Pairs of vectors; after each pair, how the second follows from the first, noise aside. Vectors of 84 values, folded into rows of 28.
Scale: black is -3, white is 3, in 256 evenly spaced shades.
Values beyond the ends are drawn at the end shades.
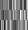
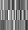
wrapped around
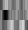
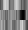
reversed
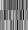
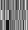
shuffled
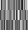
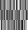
wrapped around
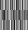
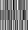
reversed
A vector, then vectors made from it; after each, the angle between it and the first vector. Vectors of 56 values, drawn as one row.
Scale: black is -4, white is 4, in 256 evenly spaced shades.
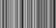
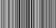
orthogonal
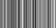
nearly opposite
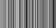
orthogonal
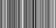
nearly opposite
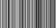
partly aligned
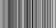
partly opposed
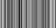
partly opposed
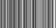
nearly opposite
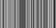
partly aligned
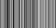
partly opposed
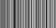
orthogonal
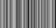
orthogonal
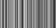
nearly parallel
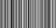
partly opposed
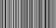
orthogonal
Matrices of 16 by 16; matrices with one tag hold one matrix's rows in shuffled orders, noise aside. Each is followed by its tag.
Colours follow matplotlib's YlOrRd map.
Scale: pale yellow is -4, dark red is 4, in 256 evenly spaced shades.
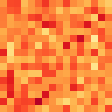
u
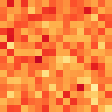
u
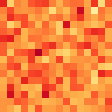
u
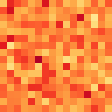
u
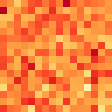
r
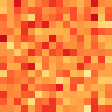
r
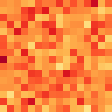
r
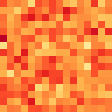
r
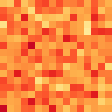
r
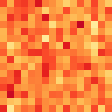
u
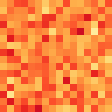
u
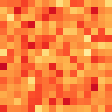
r
